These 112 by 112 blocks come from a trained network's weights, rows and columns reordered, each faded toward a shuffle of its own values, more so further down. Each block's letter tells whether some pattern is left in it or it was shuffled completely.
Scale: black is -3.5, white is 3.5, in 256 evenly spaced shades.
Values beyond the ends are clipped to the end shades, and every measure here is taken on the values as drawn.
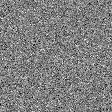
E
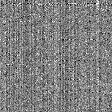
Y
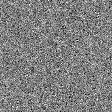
E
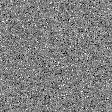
E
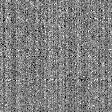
Y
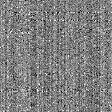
Y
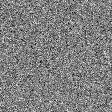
E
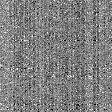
Y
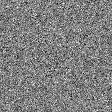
E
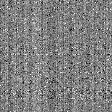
Y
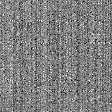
Y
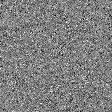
E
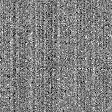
Y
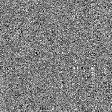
Y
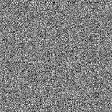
Y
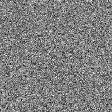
Y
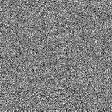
Y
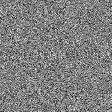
Y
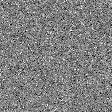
E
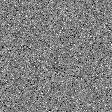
E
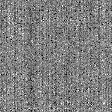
Y
